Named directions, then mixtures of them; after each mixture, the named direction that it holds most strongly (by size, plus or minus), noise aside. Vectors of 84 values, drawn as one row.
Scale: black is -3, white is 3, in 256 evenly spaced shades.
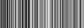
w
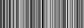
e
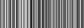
w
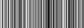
e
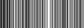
w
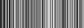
e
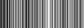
w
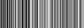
w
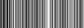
w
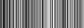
e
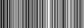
w
